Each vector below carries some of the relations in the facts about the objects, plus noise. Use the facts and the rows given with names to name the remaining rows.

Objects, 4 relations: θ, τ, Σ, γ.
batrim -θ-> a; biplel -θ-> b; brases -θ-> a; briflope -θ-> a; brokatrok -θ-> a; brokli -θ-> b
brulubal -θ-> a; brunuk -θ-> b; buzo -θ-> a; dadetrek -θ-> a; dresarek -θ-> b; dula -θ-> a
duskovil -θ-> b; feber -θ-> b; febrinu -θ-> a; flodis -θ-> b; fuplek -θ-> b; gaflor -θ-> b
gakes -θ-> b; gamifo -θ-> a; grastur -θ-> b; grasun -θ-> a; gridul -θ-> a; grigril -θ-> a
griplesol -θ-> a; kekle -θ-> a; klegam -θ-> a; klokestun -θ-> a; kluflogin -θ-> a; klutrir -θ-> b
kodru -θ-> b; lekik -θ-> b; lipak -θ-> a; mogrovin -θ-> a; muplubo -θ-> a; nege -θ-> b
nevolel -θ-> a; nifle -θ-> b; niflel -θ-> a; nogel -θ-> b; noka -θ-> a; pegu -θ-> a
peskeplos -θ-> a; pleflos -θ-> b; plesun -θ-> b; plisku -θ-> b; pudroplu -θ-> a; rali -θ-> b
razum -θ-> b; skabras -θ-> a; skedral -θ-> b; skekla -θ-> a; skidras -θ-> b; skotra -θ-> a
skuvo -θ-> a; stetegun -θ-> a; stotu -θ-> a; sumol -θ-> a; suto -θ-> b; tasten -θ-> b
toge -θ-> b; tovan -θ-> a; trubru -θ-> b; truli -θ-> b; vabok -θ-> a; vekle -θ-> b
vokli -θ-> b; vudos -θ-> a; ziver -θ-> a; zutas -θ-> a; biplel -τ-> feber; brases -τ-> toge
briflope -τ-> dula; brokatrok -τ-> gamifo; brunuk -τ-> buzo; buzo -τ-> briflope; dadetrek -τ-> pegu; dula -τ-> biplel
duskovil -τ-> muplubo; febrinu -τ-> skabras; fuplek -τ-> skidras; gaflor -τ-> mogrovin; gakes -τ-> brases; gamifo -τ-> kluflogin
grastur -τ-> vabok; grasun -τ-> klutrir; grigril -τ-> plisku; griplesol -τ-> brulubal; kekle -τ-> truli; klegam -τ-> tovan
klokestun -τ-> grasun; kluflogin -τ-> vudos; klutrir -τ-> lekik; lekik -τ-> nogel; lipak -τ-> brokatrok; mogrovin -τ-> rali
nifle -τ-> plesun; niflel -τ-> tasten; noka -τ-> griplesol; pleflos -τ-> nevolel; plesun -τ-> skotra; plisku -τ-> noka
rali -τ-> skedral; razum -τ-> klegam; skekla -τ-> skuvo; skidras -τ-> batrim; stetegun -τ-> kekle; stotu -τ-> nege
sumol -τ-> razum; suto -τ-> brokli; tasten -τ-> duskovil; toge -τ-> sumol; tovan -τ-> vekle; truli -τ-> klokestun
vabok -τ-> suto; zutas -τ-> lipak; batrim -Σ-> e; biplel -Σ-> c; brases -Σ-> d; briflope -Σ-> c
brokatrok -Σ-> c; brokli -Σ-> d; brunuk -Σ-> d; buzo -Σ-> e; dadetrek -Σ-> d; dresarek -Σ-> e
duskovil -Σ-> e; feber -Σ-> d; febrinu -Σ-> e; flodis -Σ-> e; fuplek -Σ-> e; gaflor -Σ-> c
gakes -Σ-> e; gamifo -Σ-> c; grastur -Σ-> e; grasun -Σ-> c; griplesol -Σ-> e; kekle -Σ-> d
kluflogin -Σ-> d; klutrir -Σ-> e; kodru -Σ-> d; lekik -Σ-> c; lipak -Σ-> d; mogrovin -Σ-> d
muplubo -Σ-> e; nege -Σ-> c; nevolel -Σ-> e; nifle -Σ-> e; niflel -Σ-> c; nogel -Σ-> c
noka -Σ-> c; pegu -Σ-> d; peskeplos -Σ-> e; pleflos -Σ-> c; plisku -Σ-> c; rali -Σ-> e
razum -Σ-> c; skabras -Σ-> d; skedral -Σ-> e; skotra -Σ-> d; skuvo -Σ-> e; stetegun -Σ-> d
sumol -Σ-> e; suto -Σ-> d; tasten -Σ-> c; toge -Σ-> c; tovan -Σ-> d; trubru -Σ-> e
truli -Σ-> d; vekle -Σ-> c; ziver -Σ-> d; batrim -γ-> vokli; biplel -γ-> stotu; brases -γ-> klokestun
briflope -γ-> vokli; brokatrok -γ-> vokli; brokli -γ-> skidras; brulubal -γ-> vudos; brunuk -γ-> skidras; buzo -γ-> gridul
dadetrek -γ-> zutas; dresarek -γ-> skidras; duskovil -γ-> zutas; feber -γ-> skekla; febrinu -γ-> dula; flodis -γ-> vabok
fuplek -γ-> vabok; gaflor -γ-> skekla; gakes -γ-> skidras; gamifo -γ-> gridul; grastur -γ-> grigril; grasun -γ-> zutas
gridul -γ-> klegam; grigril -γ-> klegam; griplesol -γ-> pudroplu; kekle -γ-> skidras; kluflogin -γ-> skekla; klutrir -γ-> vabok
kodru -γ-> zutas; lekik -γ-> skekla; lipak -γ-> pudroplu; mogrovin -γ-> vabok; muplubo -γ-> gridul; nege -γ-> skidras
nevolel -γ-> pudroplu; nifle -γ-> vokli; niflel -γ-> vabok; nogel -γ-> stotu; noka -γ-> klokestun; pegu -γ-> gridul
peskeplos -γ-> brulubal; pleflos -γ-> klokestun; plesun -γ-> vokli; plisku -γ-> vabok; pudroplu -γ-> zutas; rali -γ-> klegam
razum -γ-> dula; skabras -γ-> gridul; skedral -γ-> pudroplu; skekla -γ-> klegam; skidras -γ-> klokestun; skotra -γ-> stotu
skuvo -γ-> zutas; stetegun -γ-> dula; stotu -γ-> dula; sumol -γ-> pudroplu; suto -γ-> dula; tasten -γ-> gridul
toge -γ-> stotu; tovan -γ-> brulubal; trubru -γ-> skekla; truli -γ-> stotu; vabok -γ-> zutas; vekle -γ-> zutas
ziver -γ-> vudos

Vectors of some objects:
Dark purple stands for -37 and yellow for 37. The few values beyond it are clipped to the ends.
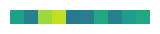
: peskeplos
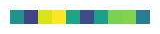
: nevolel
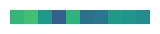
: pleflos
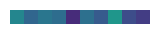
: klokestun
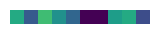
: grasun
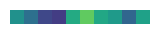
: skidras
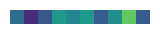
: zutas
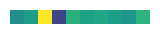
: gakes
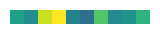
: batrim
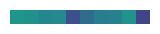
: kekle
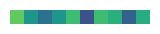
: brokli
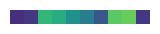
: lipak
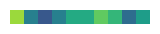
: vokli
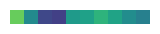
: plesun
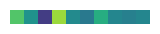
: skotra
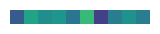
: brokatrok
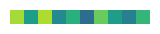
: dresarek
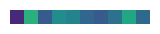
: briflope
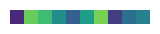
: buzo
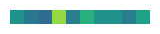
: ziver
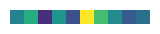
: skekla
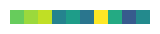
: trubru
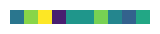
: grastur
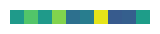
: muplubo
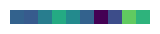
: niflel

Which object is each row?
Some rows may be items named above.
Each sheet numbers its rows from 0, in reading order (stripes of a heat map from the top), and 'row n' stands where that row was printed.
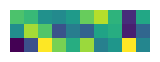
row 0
feber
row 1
lekik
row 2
sumol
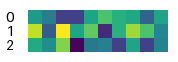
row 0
skidras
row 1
skedral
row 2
truli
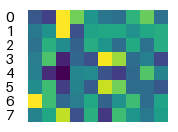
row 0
griplesol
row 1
gakes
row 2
biplel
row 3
grigril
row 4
vabok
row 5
grigril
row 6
nogel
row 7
nifle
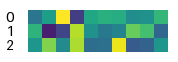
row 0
gakes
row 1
pudroplu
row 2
muplubo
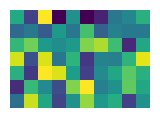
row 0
klutrir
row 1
stetegun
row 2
feber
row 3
flodis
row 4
skuvo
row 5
razum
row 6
gaflor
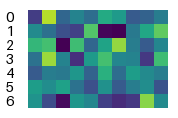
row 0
gamifo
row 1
plisku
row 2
gridul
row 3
tasten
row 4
stetegun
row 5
kekle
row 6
mogrovin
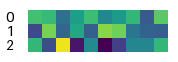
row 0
nege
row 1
kluflogin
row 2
klutrir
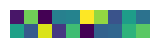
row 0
klegam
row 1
fuplek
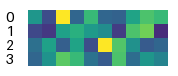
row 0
duskovil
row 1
lipak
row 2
skekla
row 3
febrinu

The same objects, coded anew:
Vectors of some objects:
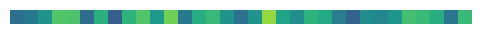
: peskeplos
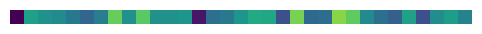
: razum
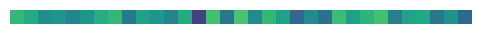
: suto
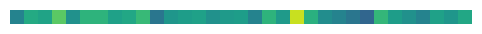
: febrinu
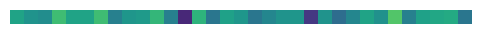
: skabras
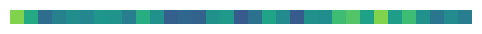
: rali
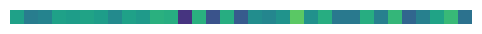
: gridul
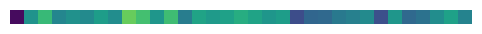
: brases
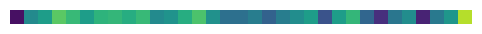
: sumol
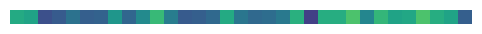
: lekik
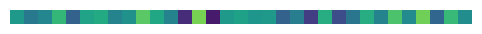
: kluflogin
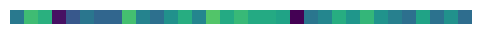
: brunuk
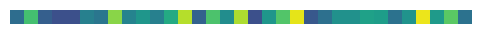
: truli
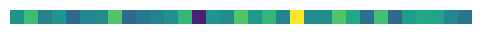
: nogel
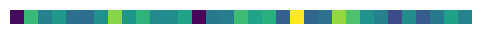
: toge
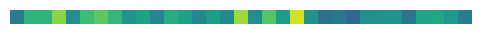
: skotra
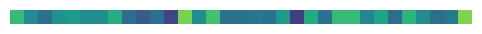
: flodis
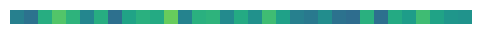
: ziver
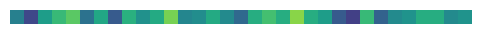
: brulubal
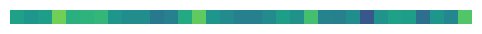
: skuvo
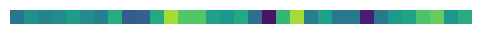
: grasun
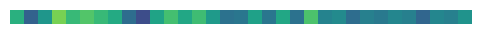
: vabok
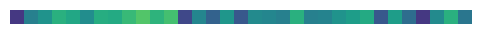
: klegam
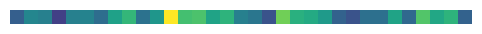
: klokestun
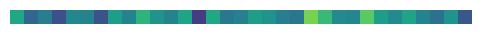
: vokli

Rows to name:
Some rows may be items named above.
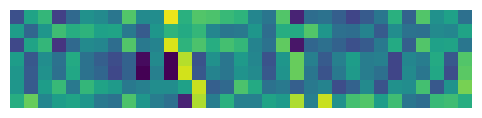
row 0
kekle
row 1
pudroplu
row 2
kekle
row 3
plisku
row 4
plisku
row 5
lipak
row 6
buzo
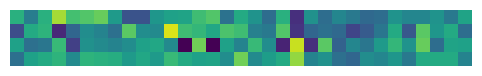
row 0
mogrovin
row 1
kekle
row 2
gamifo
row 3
stetegun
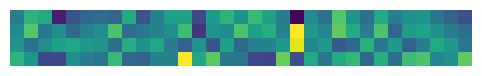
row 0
nege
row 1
nogel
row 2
grigril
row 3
klutrir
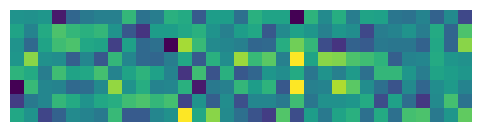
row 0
skidras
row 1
niflel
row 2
griplesol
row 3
biplel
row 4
muplubo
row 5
toge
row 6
klegam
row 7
klutrir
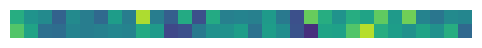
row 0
nifle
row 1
feber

